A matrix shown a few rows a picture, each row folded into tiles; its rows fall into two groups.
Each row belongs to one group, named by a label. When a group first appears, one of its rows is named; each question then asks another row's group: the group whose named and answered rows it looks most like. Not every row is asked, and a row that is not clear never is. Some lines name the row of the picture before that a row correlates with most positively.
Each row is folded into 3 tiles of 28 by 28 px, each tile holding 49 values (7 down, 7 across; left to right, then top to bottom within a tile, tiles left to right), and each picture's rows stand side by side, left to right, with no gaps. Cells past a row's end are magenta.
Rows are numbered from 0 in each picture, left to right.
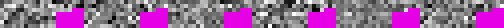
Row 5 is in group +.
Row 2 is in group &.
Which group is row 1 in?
+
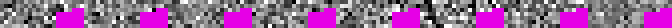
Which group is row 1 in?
&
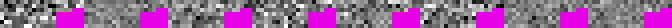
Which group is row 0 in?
+
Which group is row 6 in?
+
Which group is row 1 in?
&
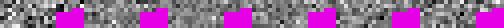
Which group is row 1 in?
&
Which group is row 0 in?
+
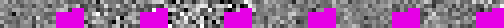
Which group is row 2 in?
&
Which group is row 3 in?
&
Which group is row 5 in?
+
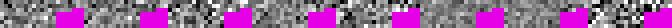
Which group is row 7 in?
+
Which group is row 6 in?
&
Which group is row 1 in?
+
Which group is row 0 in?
+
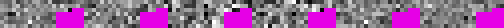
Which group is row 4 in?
&
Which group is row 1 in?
+
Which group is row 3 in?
&
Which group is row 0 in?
&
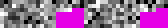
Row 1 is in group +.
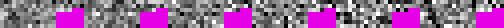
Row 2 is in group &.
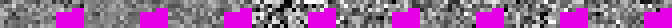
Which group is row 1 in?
&
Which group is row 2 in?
+
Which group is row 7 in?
&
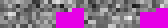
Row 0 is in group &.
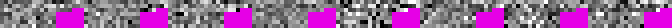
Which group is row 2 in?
&
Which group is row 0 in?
&
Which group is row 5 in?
+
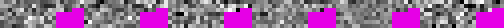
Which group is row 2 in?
&
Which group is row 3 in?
&
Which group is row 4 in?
+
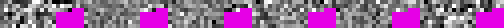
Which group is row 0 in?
&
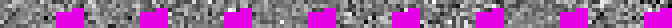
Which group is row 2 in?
&
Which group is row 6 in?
+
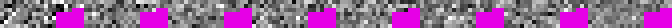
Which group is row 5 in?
+
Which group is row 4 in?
&
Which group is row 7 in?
+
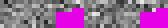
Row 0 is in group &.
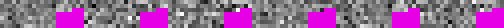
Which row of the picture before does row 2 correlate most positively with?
1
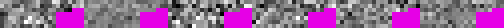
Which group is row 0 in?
+
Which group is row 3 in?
+
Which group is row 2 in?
+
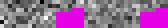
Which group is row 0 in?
+
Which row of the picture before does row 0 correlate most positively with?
3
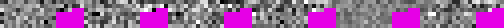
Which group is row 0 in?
&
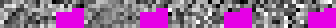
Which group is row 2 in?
&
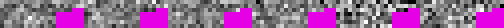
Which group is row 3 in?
+
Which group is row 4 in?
&
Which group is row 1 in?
+
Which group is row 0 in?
+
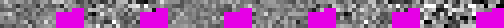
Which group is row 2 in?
+
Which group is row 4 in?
&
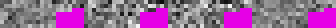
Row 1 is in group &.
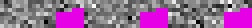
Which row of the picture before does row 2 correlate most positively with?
1
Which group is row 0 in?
&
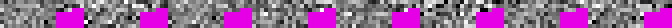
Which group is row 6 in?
&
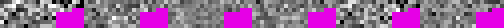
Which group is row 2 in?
+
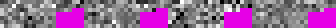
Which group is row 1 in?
&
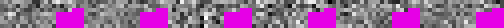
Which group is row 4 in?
&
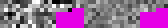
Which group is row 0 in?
&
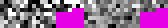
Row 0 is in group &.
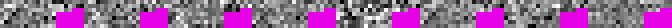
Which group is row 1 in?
+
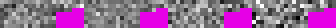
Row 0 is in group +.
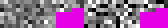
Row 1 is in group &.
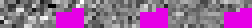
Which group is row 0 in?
+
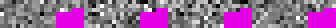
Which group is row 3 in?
+
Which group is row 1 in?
&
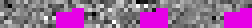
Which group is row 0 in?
+
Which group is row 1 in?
&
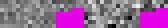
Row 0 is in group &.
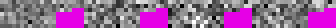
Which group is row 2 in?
+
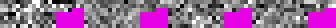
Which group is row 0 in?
&
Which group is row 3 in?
+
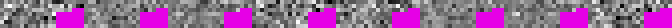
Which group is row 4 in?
&
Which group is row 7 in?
+
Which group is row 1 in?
+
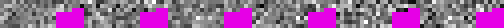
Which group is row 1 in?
+
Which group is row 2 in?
+
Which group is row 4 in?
&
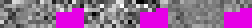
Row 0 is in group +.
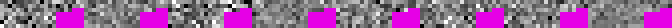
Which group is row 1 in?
&
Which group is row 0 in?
+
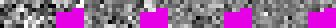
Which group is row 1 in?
+
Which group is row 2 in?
+
